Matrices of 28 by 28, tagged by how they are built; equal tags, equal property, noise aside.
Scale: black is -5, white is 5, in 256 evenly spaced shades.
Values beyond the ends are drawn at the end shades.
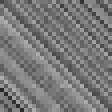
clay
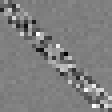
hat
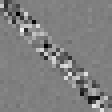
hat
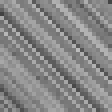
clay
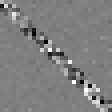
hat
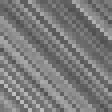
clay
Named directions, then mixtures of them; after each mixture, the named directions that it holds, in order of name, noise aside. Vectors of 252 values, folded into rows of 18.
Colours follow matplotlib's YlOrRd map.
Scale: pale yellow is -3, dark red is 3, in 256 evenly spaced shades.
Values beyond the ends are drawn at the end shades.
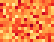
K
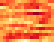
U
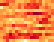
U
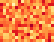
K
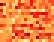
K, U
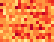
K, U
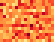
K, U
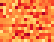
K, U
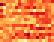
K, U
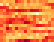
U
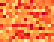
K, U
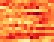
U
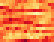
U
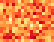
K, U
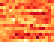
K, U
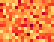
K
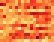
K, U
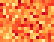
K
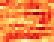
U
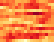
U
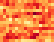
K, U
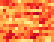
K, U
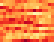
U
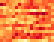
K, U
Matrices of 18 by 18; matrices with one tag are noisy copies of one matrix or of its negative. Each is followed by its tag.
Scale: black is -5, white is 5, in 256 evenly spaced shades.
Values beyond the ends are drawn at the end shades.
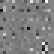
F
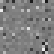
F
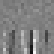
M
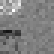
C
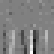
M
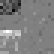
C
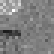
C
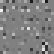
F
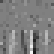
M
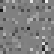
F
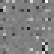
F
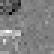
C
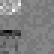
C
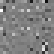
F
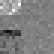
C
